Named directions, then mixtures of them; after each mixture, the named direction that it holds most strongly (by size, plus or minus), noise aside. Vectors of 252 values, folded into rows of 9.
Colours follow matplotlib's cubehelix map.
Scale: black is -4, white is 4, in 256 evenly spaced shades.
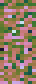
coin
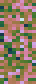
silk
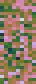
silk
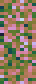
silk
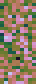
silk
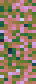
silk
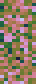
silk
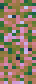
coin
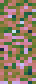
coin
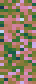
silk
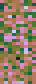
coin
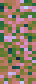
silk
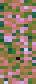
silk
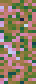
silk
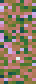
silk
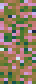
coin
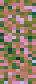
silk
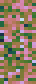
silk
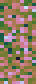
silk
